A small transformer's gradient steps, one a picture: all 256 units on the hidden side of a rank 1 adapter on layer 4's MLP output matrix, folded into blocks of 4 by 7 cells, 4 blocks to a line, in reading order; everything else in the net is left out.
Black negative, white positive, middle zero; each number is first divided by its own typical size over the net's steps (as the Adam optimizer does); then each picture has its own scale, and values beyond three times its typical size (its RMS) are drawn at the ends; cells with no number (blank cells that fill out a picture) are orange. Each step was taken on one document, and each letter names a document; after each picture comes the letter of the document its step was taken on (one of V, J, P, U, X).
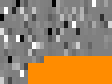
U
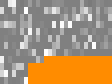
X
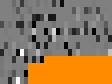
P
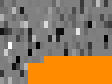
U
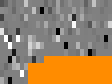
U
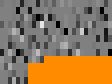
P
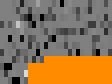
P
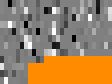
X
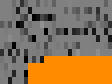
P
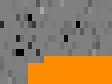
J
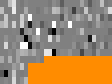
X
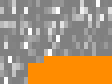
X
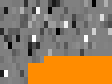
U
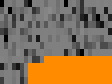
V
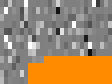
U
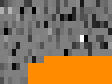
V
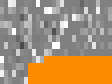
X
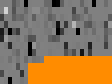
U
